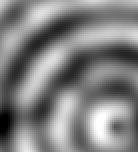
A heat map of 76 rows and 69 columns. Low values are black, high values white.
No overall slope runs across the table. The ninth with the highest average is the bottom right. Rings spread out from the bottom right. On average the colour sits 50% of the way up the scale. The halves do not mirror each other. There are no lone odd cells.
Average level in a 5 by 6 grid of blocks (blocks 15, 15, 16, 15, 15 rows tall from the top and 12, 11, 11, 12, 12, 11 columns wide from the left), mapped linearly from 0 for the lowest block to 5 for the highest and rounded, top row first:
2 4 2 2 3 3
3 0 2 2 2 2
0 4 2 0 2 1
0 1 3 3 4 2
1 3 4 2 5 2
